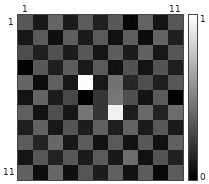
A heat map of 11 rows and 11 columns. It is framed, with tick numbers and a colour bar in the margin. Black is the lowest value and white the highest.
Ninth with the highest average: centre. Grain: checkered. Roughest part: centre. Odd patch: rougher, in the centre.
